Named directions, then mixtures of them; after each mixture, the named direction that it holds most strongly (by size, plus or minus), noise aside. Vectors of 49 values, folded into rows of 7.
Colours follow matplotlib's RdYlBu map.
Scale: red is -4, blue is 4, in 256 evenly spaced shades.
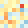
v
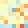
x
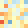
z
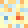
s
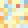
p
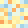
p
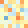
s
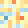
s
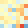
x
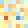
s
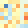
p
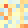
p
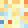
z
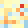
v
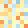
z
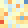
p
